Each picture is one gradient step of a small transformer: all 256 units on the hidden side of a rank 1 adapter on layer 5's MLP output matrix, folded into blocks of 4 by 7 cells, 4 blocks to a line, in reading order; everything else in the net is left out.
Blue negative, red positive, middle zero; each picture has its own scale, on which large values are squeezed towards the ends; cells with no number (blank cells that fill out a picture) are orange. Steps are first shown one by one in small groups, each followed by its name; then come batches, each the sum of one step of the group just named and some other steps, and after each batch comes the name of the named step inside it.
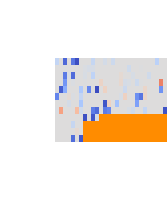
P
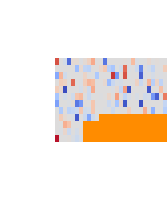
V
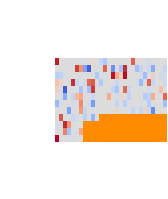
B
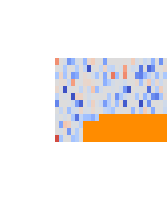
V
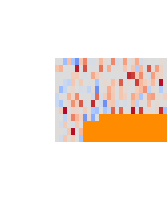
P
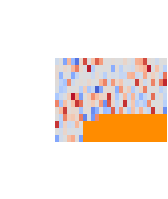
P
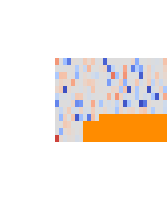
V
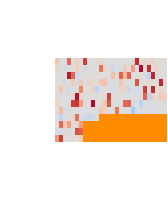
B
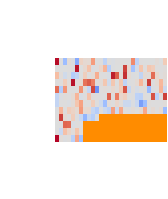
P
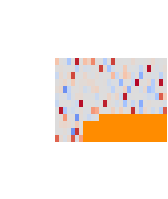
V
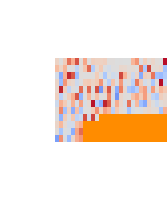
V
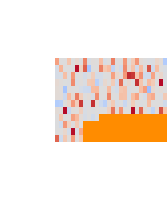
B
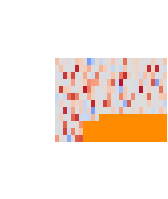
B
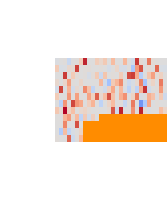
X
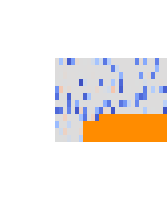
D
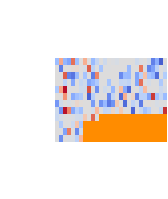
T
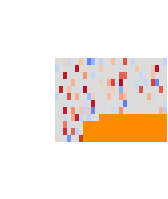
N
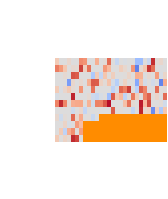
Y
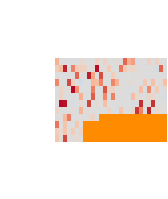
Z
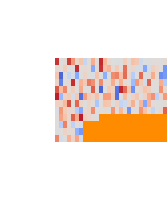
Y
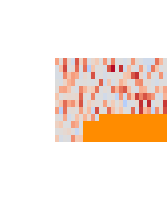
Y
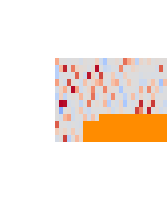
Z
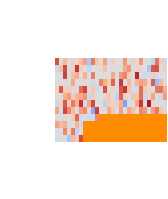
N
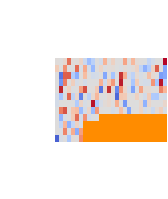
N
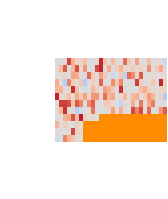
Z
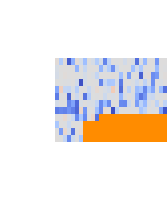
D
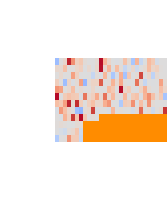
Y
